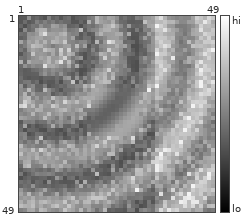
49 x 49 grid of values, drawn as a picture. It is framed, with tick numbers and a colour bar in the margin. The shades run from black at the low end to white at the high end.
The values follow a bell shape. The right part is higher, past a seam about 70% of the way across. Concentric rings centre on the top left. An odd patch, calmer than its surroundings, sits in the centre.
